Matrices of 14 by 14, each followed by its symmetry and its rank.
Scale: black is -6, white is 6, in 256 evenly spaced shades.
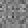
neither, rank three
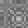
symmetric, rank two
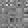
neither, rank three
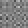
antisymmetric, rank two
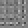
antisymmetric, rank two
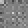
symmetric, rank three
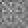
symmetric, rank three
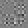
antisymmetric, rank two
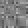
antisymmetric, rank two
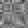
antisymmetric, rank two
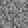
neither, full rank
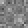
symmetric, rank three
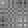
symmetric, rank two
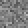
neither, full rank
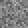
neither, full rank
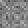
symmetric, rank three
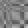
symmetric, rank two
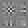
symmetric, rank two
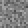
neither, full rank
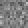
neither, rank three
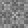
symmetric, rank three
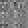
neither, rank three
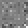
symmetric, rank two
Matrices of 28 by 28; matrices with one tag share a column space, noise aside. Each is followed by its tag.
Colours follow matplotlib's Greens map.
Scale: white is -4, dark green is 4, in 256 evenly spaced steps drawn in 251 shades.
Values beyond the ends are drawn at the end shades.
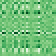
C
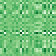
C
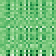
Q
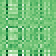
Q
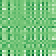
Q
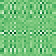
C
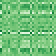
C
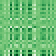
Q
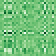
C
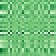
C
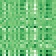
Q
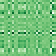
C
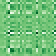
C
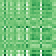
Q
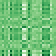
Q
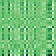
Q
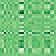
C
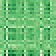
Q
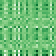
Q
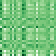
Q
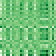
Q
